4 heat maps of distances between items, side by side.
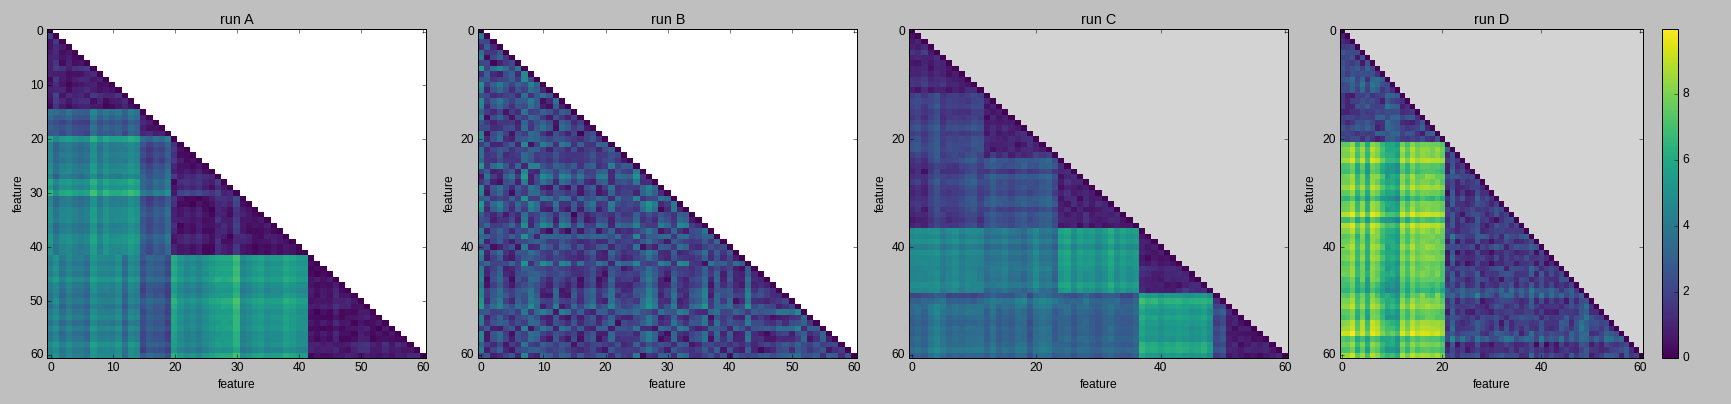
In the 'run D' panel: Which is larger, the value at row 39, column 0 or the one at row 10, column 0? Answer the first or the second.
the first
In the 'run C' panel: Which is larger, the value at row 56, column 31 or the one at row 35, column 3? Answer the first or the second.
the first
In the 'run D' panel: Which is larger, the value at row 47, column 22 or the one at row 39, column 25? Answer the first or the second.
the first
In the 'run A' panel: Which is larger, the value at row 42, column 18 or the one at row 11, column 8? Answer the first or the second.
the first
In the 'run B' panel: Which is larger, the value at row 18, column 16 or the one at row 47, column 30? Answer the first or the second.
the first
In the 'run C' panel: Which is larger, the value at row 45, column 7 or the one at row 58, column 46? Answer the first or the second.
the second
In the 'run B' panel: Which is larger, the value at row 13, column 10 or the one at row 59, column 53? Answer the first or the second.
the second
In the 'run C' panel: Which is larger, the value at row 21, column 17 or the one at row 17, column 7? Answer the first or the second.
the second
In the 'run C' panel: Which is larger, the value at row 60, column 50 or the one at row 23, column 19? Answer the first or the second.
the first
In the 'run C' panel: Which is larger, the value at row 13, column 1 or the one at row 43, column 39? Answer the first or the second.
the first
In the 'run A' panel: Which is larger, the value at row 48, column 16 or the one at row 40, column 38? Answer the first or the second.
the first
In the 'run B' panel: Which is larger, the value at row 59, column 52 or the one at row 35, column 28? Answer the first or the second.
the first
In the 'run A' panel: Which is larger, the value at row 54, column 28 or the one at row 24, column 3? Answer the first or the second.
the first
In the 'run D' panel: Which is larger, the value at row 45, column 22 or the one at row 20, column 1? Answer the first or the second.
the first
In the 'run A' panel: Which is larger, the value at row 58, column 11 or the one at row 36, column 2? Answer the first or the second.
the first
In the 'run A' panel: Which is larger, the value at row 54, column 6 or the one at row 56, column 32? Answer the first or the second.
the second
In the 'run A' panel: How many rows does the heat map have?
61
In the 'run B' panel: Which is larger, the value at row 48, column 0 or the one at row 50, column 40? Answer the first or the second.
the first
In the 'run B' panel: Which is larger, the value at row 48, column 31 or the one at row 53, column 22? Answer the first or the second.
the first
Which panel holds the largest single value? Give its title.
run D
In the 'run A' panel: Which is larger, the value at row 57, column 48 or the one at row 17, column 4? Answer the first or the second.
the second
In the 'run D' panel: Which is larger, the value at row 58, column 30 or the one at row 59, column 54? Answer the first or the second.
the second
